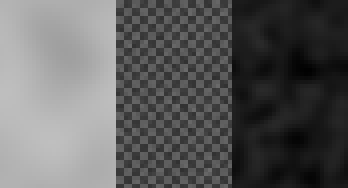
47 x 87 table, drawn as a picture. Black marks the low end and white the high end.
The table splits into one row of 3 panels. Panel 1,1: high, smooth, faint in contrast. Panel 1,2: low, checkered. Panel 1,3: very low, blotchy, faint in contrast.
